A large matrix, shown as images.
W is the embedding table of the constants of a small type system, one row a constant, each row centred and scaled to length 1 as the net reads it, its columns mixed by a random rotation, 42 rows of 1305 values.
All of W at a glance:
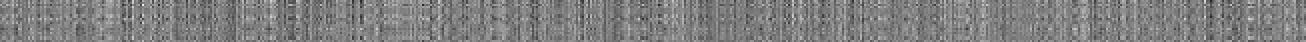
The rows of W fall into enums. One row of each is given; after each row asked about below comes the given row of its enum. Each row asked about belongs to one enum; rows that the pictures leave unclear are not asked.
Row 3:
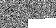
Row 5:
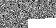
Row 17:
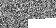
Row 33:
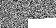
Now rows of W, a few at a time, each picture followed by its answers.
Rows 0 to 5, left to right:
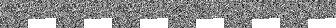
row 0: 17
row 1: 17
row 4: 5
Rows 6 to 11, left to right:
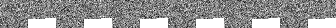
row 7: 3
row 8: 33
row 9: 17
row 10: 33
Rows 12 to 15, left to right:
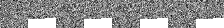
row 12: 33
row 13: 17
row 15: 5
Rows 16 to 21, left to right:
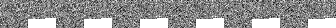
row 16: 17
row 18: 3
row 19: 3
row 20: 5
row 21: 3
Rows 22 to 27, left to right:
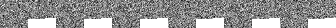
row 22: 5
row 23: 17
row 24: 17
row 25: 33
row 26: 17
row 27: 33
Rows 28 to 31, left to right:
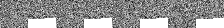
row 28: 33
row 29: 33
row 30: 33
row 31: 17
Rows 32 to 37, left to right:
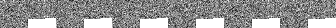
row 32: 3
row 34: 33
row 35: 17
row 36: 3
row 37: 17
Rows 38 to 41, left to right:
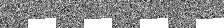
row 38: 17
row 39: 3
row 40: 5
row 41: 33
